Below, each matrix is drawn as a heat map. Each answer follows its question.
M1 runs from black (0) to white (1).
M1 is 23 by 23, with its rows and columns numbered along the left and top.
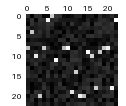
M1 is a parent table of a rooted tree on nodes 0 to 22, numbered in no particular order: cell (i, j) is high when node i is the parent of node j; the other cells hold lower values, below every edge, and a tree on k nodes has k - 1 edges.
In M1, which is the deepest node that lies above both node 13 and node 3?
20
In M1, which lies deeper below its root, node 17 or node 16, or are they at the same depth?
node 17
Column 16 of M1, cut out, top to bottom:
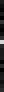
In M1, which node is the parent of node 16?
10
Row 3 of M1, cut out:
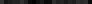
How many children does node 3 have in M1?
0
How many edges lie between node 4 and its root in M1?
1
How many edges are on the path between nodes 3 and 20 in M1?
1
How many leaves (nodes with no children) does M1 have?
12
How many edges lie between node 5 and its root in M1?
3
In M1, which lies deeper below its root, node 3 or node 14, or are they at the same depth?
the same depth
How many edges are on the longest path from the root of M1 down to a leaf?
3
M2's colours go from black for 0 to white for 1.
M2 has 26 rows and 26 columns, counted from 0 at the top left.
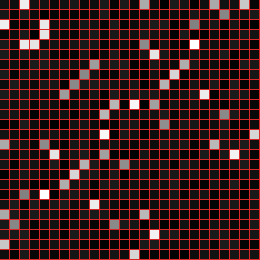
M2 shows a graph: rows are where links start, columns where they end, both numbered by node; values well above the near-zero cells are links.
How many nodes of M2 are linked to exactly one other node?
10
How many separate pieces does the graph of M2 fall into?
4
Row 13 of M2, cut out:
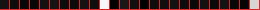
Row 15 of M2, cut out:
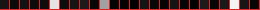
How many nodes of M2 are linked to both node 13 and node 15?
1
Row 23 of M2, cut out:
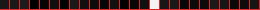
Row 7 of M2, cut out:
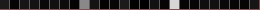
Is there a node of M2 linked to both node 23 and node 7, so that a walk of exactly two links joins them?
no
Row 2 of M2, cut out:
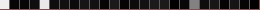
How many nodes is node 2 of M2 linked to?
3
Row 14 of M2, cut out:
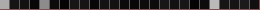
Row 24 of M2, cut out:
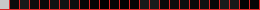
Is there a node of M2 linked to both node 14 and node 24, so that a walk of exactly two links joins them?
yes
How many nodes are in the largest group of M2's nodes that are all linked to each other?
3
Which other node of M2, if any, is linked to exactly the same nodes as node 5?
node 23
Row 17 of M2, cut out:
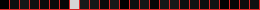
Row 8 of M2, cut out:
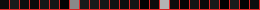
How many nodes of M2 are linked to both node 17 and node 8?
1
